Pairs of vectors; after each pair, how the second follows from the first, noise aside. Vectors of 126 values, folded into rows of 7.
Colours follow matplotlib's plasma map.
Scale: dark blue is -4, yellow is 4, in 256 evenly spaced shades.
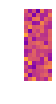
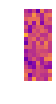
sign-scrambled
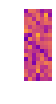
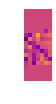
partly zeroed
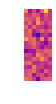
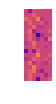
partly zeroed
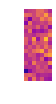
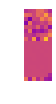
partly zeroed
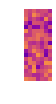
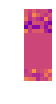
partly zeroed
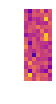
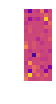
partly zeroed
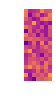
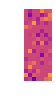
partly zeroed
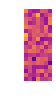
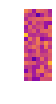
sign-scrambled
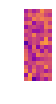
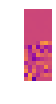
partly zeroed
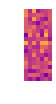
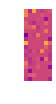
partly zeroed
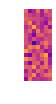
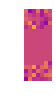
partly zeroed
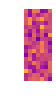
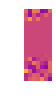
partly zeroed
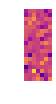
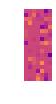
partly zeroed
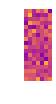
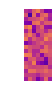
sign-scrambled
